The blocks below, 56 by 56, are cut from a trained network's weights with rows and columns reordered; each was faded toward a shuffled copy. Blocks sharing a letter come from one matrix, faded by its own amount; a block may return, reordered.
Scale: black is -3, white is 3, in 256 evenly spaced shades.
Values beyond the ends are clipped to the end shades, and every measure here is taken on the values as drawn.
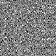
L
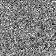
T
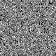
L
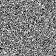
T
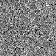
L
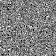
L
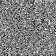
T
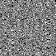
L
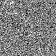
T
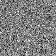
T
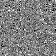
L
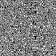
L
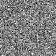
T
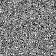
T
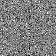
L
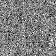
T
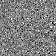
L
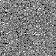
L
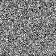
T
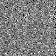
L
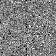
L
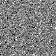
L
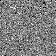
T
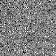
L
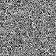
L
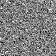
T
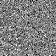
T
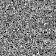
L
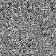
L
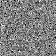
L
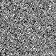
T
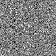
L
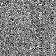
L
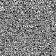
L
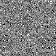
L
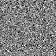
L
